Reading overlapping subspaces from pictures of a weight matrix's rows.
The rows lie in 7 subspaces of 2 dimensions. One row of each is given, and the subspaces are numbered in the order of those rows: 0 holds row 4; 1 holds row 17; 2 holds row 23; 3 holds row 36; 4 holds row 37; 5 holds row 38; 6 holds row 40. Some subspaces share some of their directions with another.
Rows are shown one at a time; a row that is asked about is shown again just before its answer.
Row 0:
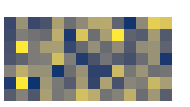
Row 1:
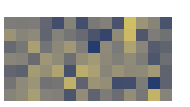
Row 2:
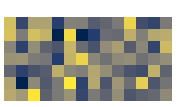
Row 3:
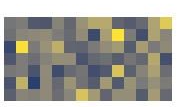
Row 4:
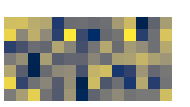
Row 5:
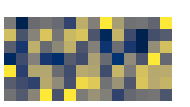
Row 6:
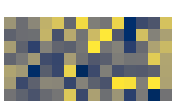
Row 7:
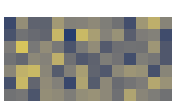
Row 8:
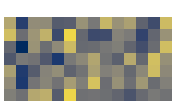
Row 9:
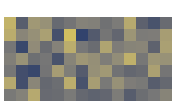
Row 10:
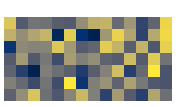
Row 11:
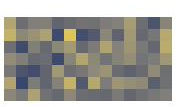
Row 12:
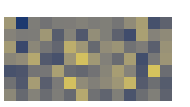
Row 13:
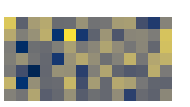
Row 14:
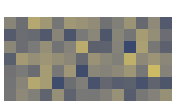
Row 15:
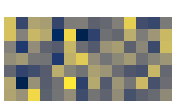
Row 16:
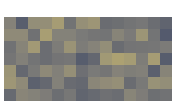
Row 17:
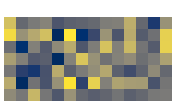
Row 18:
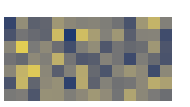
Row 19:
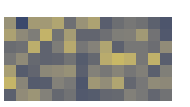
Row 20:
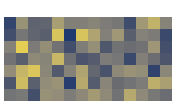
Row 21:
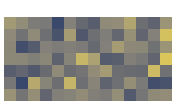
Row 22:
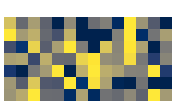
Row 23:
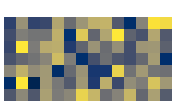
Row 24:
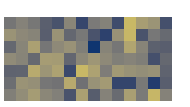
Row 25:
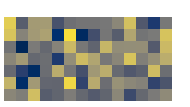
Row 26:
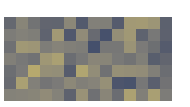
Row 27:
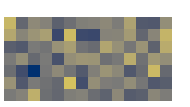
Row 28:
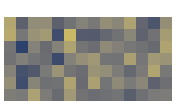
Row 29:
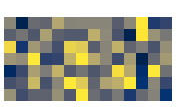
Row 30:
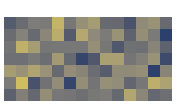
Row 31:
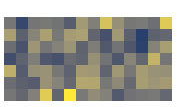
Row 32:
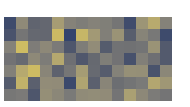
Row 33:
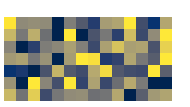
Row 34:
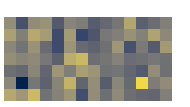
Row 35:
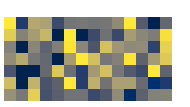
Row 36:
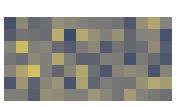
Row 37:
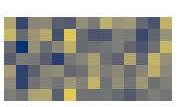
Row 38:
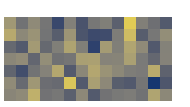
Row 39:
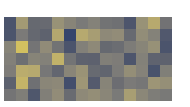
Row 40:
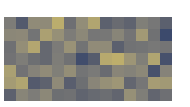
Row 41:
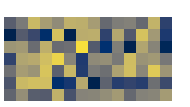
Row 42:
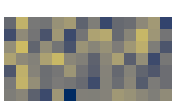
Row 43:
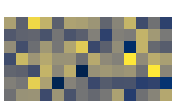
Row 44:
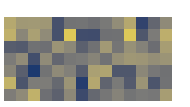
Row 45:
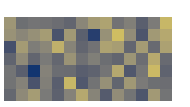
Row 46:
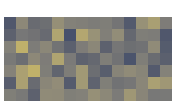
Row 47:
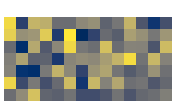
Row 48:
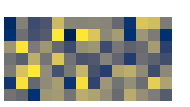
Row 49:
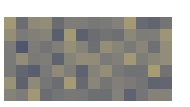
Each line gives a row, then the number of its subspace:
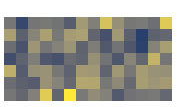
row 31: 4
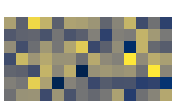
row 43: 1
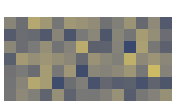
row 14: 1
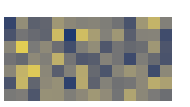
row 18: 3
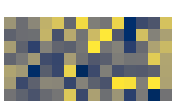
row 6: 5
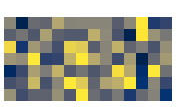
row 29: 0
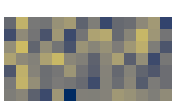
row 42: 4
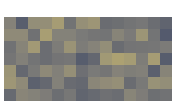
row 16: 6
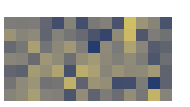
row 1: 5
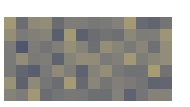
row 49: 1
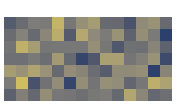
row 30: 6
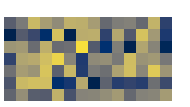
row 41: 1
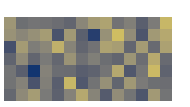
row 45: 2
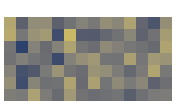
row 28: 4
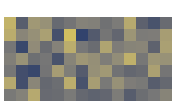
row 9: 6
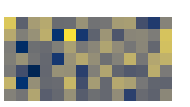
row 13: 5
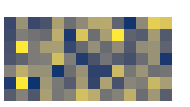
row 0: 2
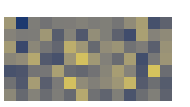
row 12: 0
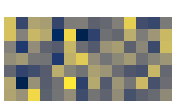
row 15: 3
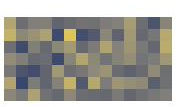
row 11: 1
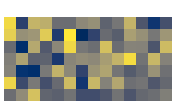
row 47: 6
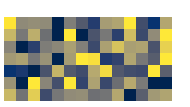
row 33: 6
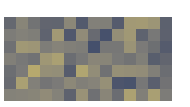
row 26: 5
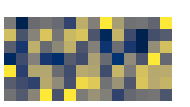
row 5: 4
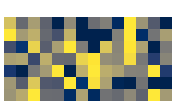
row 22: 5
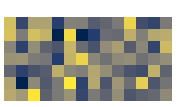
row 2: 3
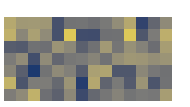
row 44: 0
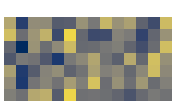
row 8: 4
